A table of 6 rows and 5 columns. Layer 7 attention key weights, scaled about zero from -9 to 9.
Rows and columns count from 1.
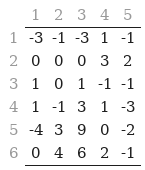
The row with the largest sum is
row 6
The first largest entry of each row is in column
4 4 1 3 3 3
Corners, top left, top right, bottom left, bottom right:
-3 -1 0 -1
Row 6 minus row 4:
-1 5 3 1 2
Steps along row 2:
same same up down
